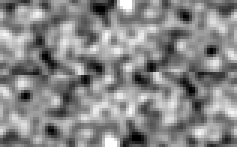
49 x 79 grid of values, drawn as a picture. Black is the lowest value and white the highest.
Histogram: bell-shaped. Symmetry: a half turn. Grain: blotchy. Slope: none. Odd rows or columns: none.
